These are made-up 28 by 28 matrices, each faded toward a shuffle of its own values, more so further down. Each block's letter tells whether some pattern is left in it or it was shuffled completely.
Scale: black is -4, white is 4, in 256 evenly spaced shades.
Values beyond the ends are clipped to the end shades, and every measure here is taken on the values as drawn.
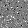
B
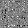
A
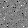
B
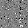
A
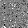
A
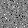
B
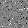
B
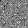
B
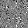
A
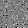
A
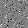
B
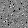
B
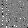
A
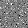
B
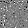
A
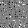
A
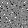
B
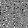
A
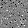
B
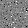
B
